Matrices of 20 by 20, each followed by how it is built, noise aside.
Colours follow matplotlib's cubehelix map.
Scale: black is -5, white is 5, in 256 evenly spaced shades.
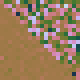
upper triangular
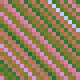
Toeplitz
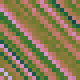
Toeplitz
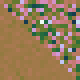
upper triangular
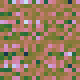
low rank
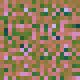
low rank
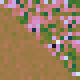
upper triangular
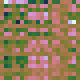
low rank
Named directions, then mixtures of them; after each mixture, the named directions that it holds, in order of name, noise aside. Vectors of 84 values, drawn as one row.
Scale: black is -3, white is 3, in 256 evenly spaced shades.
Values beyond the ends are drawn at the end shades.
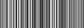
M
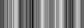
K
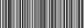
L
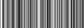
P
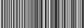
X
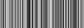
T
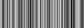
K, P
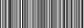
L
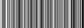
P, X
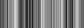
K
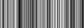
K, P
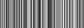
T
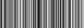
P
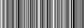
P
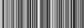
M, P, T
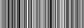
M, P, T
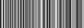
X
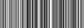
M, T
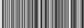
P, T, X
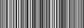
M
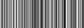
M, X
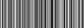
L, X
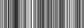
K, T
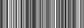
K, L, M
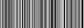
L, X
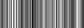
K, M, X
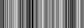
K, T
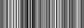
K, M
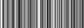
P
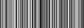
L, M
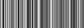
M, P, T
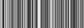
P, T
